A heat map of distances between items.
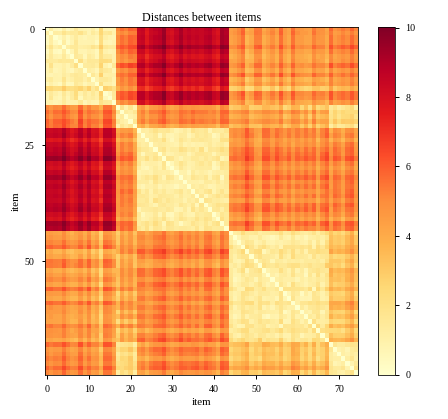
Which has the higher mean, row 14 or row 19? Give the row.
14
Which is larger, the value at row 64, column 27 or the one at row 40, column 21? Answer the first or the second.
the first
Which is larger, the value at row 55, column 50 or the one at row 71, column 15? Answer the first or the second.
the second
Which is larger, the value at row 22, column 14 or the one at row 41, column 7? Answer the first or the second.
the first
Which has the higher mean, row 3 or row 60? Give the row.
3
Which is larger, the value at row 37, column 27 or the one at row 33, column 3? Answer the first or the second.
the second
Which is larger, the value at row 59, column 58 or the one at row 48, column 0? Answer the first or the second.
the second
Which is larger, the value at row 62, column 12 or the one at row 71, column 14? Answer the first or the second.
the second
